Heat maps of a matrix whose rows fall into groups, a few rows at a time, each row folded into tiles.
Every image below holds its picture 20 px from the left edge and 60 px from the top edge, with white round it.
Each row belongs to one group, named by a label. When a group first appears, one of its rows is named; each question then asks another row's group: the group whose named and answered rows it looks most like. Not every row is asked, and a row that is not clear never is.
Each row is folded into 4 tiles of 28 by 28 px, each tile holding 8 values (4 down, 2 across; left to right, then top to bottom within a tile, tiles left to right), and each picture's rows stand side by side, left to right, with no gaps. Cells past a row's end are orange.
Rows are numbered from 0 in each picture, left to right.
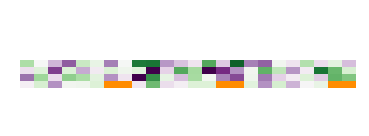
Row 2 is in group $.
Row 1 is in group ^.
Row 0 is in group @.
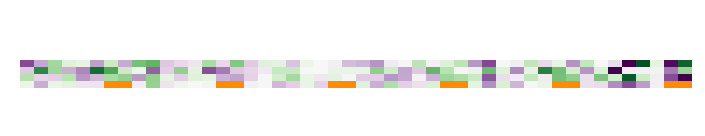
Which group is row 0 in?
$
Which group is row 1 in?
^
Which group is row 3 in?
$
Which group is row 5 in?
@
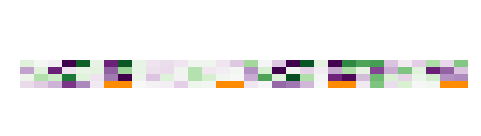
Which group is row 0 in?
@
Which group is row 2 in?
@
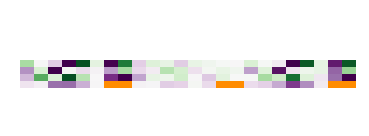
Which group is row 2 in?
@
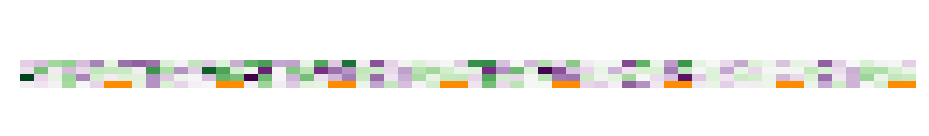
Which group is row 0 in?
$
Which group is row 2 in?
^
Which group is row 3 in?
$
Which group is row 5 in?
@
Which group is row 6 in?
@
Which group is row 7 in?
$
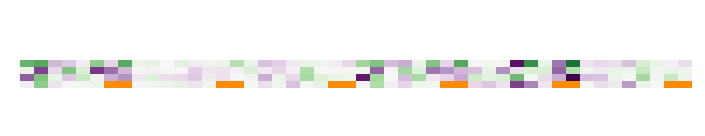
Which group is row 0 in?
^
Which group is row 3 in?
^
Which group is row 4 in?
@
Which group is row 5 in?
$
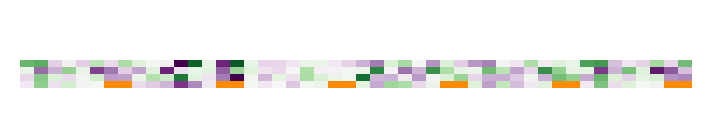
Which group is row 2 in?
$
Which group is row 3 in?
$
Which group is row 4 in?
$
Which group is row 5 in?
^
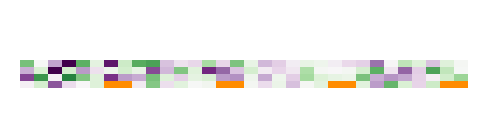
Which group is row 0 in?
@
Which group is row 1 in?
^
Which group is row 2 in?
$
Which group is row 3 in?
$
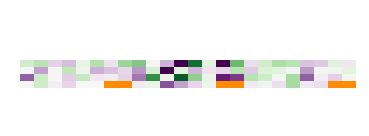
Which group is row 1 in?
@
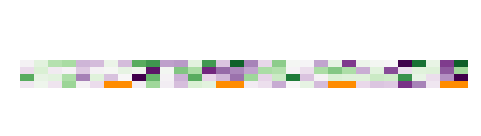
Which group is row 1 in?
^
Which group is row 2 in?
$
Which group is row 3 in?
@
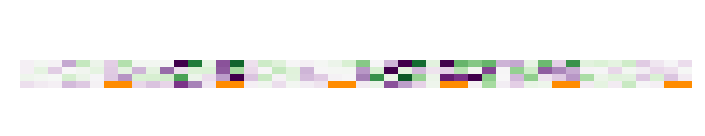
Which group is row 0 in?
@
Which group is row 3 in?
@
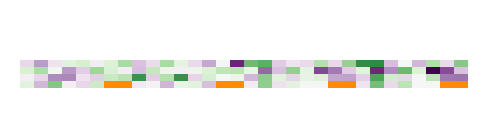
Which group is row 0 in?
$
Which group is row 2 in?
^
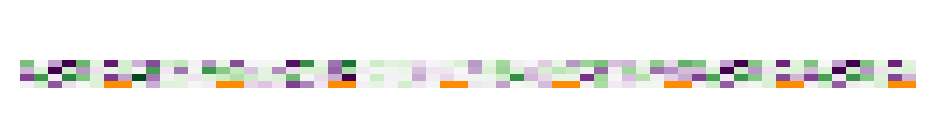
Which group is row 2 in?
@
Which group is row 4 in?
$
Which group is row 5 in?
^
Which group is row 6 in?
@
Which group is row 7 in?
@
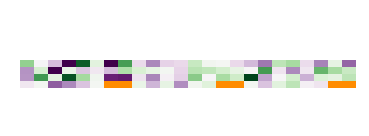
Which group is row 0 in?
@
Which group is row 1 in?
$
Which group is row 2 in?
$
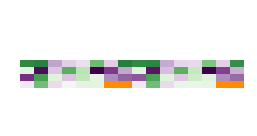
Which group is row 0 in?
^
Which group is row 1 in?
^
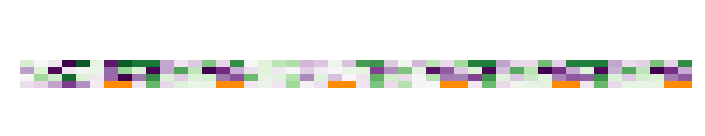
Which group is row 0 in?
@
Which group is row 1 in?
^
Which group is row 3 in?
^
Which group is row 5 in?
^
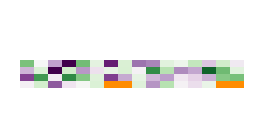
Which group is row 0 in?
@
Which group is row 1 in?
$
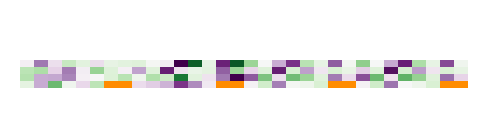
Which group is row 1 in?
@
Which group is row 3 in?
@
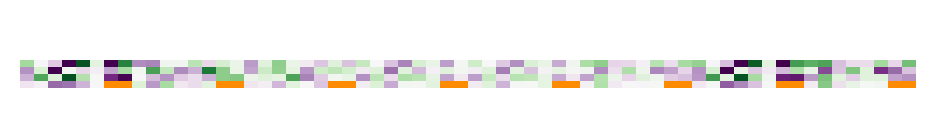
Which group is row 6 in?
@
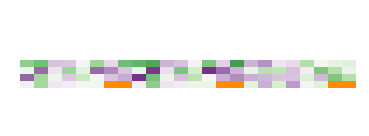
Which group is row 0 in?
^
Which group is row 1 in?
^
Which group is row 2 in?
$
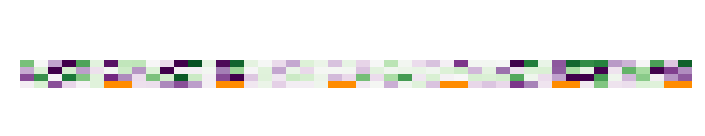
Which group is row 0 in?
@
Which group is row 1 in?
@
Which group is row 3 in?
$
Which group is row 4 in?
@
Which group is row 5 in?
^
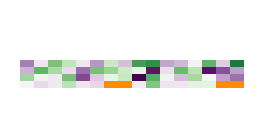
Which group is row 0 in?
$
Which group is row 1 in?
^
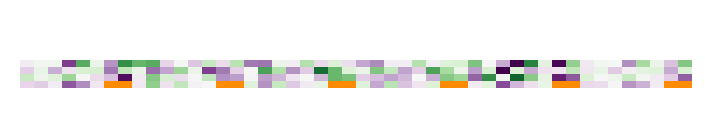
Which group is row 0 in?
@
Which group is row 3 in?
$
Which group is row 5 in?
@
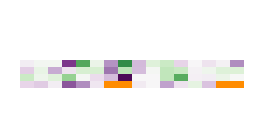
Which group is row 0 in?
@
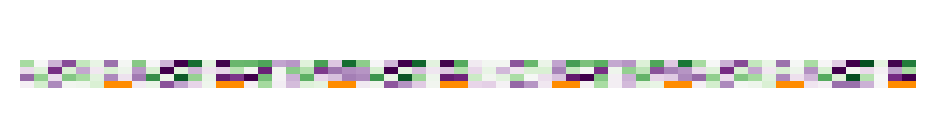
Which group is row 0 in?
@
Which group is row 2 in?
^
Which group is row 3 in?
@
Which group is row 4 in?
@
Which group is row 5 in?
^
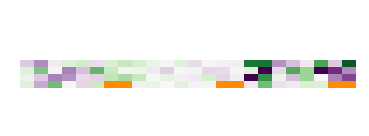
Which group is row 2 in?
^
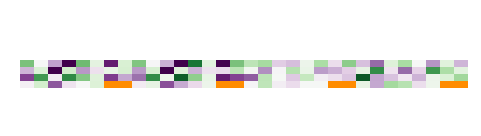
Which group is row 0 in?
@
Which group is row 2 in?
^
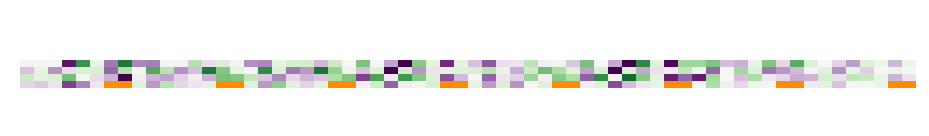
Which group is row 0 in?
@
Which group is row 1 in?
$
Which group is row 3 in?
@
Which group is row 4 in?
$
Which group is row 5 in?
@
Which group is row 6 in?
^
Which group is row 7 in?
@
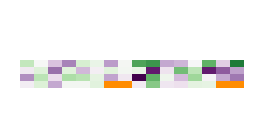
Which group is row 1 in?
^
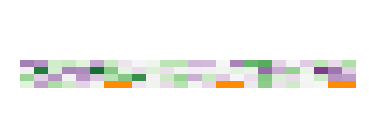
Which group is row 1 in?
$
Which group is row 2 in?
^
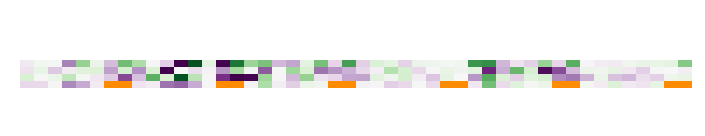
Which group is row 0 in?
@
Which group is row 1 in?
@
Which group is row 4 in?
^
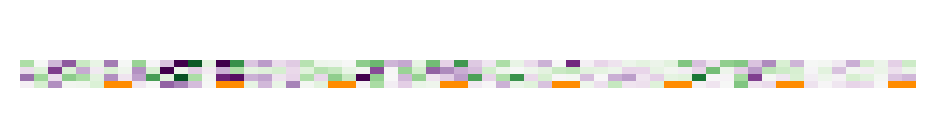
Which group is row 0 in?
@
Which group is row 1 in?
@
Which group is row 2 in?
$
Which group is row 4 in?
$
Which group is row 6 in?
$
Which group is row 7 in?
@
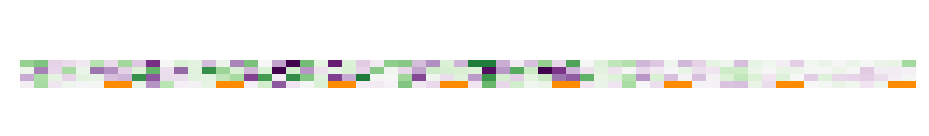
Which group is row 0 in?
^
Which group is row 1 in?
$
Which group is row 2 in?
@
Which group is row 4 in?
^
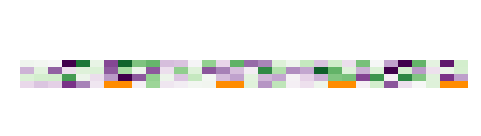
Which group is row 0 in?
@
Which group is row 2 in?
$
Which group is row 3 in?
@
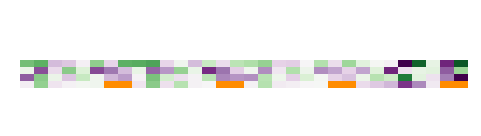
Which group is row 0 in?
^
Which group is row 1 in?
^
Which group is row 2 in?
^
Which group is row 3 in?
@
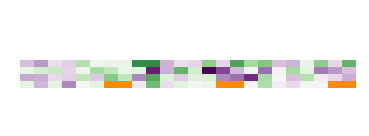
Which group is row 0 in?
$
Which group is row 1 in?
^
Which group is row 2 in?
^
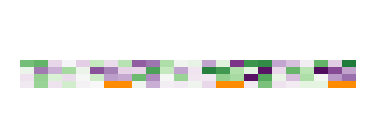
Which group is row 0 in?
^
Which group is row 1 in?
$
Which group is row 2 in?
^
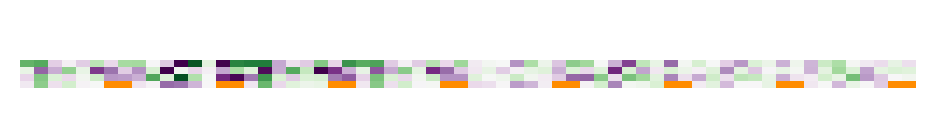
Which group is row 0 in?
^
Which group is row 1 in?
@
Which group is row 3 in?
^
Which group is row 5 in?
@
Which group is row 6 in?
@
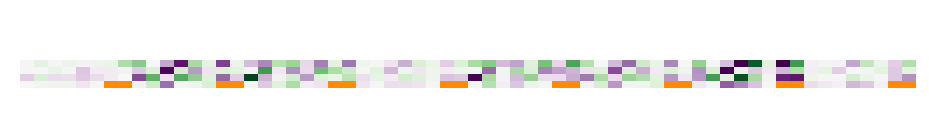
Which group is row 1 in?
@
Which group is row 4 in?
^
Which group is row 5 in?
@
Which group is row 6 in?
@
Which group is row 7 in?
@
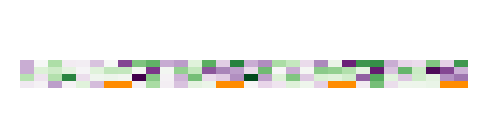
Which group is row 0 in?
$
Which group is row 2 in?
$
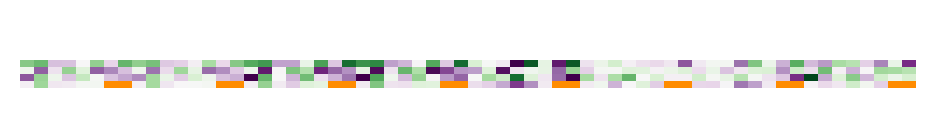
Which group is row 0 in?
^
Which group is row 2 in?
^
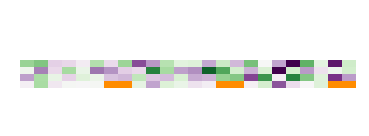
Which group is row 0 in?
^
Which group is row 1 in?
$
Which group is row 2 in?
@
